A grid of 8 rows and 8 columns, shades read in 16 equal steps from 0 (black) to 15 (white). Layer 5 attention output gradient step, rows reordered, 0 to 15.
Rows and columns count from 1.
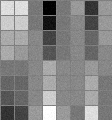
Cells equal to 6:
5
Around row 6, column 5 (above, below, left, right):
8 8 10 8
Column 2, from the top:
13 12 10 9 7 6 6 4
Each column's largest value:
13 13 9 15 9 9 13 9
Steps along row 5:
same up up down same up down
